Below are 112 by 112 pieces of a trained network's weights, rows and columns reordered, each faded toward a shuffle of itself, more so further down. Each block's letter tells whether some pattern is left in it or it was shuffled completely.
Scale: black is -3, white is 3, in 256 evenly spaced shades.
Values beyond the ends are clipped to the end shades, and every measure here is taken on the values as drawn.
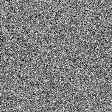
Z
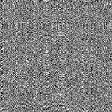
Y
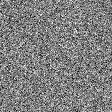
Z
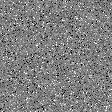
Z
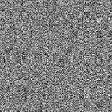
Y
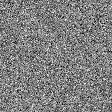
Z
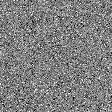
Z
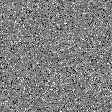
Z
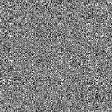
Y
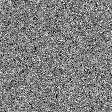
Z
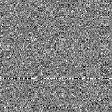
Y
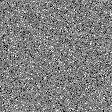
Z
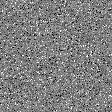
Z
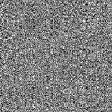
Y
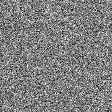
Z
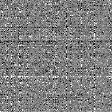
Y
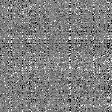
Y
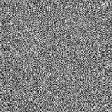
Y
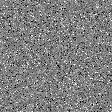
Z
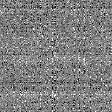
Y
